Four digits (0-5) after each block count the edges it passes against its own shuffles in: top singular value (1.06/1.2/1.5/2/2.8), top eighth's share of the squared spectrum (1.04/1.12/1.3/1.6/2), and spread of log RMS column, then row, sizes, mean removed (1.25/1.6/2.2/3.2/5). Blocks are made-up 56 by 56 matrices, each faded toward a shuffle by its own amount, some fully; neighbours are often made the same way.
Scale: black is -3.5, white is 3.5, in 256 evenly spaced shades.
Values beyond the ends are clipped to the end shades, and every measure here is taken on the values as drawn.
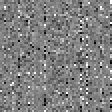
2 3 3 0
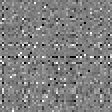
4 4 2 2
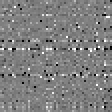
4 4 1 2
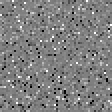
1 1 0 0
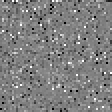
2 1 0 0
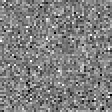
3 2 0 1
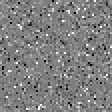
1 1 0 0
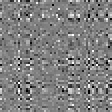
5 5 3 3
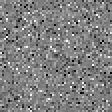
2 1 0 0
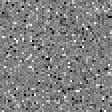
2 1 0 0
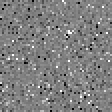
1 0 0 0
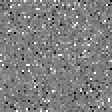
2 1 0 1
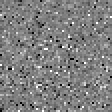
2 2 0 1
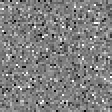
1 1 0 0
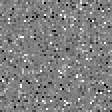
0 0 0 0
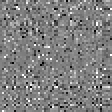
4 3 2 2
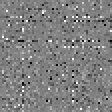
2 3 2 2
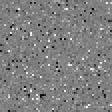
0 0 0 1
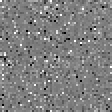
1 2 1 1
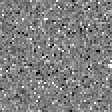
0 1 0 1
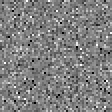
1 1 1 0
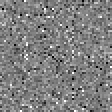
1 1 1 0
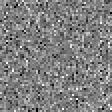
1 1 2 0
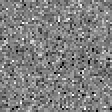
0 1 1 0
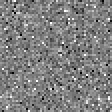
0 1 1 0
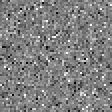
0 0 0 0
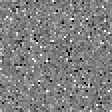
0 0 0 0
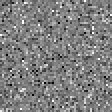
0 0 0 0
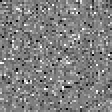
3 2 0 1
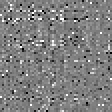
4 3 1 2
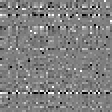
5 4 2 3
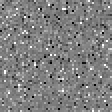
0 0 0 0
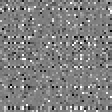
4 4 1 3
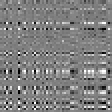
5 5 4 4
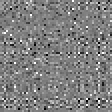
4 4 2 2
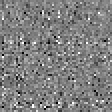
3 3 1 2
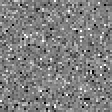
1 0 0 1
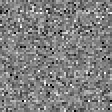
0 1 0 2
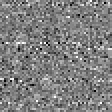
1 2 0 3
